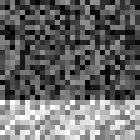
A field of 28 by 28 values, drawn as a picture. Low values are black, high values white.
Average level on the scale: 40%. Stripes: none. Seam: horizontal, 70% of the way down, the bottom part higher.
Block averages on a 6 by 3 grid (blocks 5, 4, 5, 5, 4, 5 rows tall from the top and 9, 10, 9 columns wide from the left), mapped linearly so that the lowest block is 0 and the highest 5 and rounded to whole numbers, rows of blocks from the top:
111 | 010 | 111 | 110 | 444 | 554
